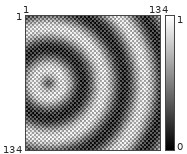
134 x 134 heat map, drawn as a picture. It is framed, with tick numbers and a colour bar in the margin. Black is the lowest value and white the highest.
Odd rows or columns: none. Average level on the scale: 50%. Rings: centred on the middle left.
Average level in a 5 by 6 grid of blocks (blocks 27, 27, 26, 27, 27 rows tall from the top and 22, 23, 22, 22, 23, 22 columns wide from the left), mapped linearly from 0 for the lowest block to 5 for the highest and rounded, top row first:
4 4 3 0 4 0 / 1 1 2 3 1 3 / 5 5 0 5 0 4 / 1 1 2 3 1 3 / 4 4 3 0 4 0
